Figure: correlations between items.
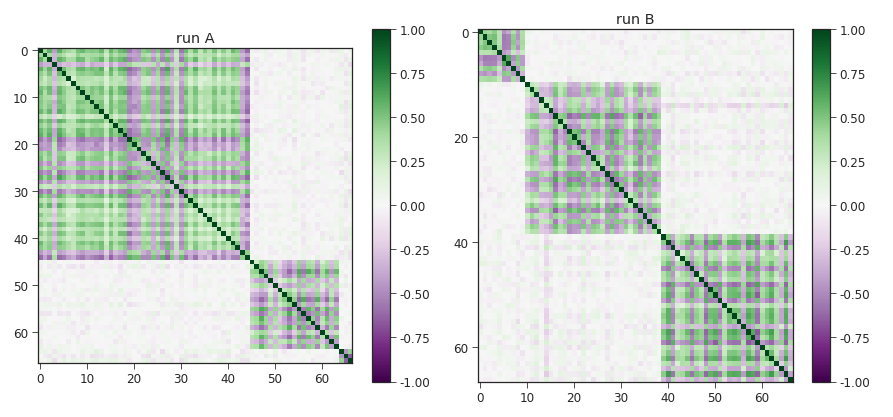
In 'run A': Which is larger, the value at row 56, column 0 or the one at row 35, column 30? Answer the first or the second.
the first
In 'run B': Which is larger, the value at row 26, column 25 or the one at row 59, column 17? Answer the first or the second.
the first
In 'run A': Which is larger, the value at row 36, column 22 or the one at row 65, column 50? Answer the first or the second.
the first
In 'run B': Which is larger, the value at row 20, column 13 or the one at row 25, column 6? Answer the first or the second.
the first
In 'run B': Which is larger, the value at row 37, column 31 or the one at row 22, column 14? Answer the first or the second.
the first
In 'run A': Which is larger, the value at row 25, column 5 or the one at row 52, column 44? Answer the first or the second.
the first
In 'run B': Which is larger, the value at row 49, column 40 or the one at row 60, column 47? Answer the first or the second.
the first
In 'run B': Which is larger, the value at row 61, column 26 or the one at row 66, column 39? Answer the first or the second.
the first
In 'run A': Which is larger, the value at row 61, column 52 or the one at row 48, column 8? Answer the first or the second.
the second
